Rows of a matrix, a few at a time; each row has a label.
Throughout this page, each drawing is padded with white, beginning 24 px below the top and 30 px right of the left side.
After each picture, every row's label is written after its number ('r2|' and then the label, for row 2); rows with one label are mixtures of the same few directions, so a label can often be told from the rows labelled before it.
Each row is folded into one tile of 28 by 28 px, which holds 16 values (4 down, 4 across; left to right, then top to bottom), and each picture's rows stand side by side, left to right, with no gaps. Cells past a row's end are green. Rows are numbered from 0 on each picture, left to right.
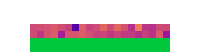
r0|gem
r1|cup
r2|cup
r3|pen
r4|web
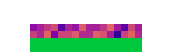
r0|web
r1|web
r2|web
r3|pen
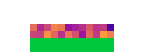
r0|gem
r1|gem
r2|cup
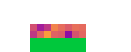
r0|gem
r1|gem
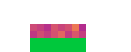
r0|cup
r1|cup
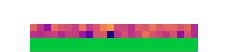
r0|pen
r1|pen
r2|pen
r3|cup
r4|pen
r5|web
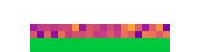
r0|web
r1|cup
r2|pen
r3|pen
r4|pen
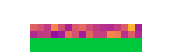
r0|pen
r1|web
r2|pen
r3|cup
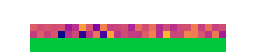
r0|web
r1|pen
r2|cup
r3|cup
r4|web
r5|gem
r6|cup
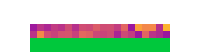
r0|gem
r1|web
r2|pen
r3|cup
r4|pen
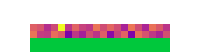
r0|pen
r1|gem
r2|cup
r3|cup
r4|gem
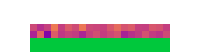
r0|cup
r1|cup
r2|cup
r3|gem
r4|gem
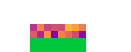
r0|cup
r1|pen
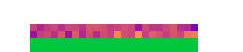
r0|pen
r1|web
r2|web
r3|pen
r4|gem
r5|cup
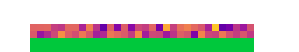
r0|gem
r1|pen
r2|pen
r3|web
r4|cup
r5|pen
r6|cup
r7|web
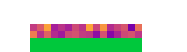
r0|cup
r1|pen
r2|web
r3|cup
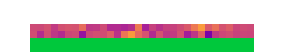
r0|web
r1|pen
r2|pen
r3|gem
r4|web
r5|cup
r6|gem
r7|gem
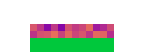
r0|cup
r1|gem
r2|gem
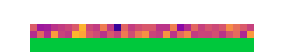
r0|cup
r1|gem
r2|cup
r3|gem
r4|pen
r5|gem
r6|cup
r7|web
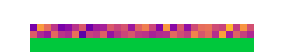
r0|gem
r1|web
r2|web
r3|cup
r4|pen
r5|web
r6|web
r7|web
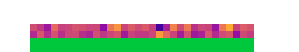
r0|cup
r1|pen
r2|cup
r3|gem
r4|cup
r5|web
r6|cup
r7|gem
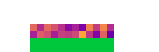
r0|web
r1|pen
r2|web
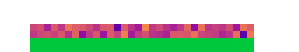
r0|cup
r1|cup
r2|cup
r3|gem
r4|gem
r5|pen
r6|gem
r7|cup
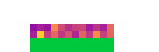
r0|web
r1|cup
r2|web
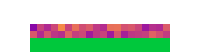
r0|web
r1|web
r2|pen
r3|gem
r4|web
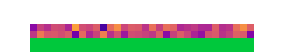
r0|gem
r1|cup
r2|cup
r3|gem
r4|cup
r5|gem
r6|pen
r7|pen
